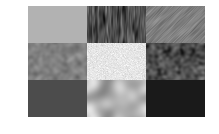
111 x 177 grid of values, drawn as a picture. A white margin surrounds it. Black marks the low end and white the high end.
The table splits into 3 rows of 3 panels. Panel 1,1: high, flat. Panel 1,2: low, streaked downward. Panel 1,3: middling, slanting up to the right, faint in contrast. Panel 2,1: middling, blotchy, faint in contrast. Panel 2,2: very high, fine-grained, faint in contrast. Panel 2,3: low, blotchy. Panel 3,1: low, flat. Panel 3,2: high, smooth. Panel 3,3: very low, flat.
